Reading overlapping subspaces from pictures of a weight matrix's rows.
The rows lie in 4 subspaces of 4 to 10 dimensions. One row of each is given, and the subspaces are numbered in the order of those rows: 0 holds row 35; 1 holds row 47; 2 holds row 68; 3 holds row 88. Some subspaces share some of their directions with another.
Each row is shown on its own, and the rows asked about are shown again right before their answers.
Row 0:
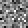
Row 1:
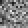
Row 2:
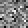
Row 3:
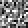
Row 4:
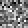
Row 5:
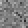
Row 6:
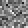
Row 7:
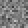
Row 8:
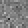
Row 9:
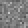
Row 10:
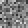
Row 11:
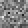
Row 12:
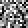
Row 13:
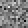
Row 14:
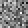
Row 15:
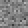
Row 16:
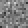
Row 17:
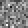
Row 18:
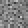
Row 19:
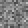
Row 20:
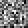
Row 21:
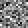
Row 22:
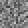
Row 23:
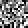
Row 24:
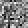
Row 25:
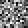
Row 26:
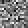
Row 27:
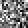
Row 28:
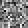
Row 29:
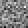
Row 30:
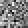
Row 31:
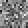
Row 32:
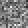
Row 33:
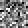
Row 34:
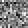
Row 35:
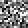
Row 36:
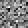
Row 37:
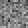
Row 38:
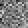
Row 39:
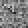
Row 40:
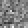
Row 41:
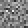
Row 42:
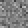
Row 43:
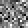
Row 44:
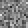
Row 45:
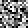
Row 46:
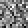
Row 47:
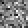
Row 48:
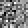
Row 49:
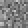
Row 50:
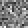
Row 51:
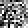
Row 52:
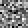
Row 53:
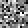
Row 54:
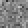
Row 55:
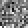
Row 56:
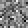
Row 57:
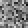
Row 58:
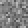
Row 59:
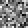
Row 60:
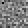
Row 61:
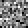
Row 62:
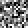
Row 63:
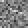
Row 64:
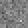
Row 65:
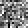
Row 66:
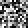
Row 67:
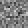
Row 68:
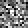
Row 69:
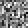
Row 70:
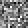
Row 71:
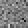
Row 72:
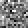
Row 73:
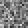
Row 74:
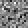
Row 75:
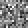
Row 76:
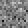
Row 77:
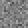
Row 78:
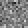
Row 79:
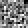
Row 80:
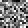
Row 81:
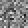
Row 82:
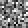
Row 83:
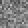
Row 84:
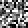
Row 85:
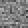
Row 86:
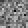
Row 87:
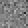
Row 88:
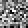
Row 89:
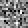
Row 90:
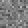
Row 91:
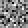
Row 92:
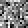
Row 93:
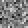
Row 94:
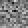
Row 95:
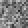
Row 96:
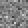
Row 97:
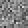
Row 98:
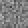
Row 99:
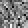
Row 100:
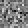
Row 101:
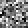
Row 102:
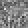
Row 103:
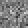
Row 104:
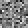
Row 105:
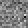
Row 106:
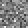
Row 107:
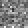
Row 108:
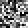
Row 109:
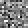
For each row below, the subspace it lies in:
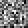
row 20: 0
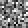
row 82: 1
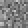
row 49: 1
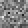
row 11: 0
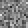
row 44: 2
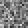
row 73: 2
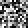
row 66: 3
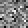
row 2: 3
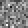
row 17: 2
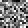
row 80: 3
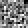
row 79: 0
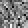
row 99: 2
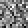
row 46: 2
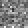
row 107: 3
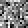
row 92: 3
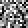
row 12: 2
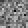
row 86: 2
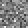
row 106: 3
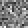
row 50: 0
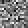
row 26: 2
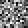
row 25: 2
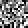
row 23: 0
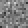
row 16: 0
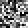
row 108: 0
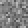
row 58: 2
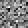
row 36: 2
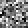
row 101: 0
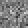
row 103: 0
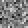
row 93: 0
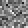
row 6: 0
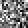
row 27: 0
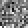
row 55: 0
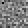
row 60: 0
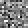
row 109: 2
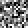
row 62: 1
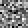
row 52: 3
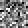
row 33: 2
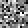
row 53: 0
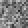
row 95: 3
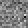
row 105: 3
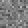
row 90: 2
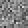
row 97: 2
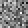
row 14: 0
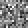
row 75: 2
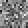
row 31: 2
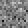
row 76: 3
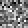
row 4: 3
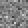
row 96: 0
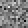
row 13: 3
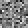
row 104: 0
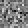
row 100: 0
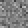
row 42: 2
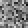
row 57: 1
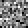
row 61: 0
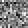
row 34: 0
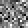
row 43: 2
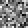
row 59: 0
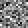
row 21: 3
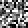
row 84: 1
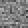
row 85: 0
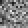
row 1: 1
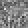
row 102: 2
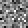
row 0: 3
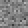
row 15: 2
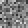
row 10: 0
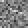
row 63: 0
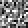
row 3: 1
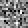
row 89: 0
